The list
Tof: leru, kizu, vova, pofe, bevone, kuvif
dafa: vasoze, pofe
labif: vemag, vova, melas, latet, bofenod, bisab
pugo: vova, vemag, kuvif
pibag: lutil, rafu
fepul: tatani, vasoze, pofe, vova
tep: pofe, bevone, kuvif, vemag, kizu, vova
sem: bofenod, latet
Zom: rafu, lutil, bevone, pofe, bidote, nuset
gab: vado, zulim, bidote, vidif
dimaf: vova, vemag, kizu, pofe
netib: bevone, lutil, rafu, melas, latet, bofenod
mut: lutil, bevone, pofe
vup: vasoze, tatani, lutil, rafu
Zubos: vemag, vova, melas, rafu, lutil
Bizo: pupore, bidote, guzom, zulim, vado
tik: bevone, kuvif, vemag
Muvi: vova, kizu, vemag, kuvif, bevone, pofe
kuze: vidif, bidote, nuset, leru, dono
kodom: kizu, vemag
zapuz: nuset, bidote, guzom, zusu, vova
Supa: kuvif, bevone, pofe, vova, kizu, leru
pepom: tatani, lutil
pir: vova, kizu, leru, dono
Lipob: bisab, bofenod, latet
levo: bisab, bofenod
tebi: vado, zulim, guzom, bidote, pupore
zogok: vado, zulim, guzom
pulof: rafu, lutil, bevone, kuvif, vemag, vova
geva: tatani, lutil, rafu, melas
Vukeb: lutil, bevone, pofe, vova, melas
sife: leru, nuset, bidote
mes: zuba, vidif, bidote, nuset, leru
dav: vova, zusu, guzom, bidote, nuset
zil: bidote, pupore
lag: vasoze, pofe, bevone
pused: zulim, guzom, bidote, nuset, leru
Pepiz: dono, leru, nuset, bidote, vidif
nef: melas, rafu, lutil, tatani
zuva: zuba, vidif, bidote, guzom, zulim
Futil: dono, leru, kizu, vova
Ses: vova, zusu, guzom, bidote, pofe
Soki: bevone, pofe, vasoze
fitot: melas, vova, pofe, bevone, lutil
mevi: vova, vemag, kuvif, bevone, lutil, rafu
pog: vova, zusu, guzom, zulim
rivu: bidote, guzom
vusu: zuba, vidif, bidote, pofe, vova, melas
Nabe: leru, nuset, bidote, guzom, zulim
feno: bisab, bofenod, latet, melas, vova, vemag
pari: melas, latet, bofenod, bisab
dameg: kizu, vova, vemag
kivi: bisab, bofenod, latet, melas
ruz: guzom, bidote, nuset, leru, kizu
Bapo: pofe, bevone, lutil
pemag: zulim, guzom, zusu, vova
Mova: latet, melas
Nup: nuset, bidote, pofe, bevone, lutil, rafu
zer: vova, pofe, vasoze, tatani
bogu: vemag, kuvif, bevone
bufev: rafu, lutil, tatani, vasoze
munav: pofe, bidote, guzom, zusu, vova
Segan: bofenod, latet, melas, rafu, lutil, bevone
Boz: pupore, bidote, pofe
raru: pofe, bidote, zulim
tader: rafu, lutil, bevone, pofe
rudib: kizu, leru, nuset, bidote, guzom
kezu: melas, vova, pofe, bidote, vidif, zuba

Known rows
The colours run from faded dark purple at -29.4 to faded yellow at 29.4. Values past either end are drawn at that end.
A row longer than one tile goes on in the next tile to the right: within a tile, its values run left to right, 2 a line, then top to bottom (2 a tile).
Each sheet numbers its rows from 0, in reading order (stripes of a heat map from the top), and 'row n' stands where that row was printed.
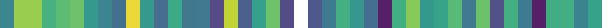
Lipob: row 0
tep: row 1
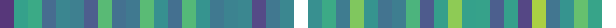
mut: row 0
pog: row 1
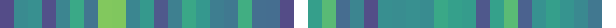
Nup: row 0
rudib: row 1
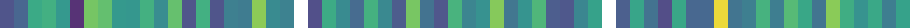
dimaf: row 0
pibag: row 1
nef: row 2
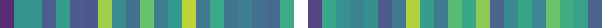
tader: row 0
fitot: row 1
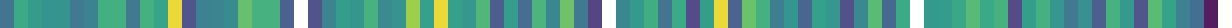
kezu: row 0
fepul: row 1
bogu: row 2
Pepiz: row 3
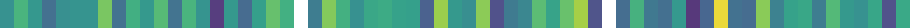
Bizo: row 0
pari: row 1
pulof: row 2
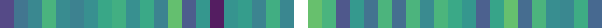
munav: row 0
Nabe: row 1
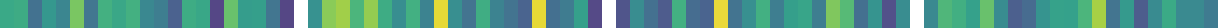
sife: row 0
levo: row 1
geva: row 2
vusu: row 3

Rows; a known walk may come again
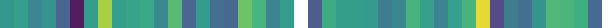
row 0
Supa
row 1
kezu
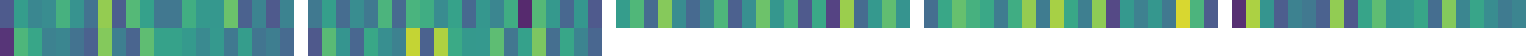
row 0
pepom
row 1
zapuz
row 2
pog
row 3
labif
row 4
netib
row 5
Vukeb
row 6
vup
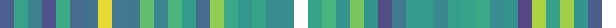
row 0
nef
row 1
pir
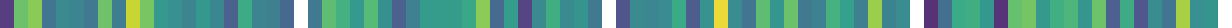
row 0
Soki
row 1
vusu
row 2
Zubos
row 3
dimaf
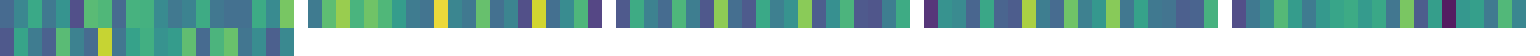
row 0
kodom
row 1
Lipob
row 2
pibag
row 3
tader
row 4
munav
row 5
bufev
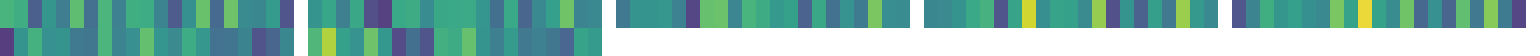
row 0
Nabe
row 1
Tof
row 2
dameg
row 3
pugo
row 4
fepul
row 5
Bapo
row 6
zuva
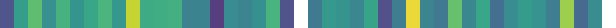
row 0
dafa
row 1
mevi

